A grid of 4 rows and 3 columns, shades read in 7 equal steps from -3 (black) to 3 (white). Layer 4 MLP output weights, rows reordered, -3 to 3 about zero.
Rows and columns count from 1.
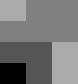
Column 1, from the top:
1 0 -1 -3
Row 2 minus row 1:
-1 0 0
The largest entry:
1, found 3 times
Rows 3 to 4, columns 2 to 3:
-1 1 / -1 1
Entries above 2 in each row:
0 0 0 0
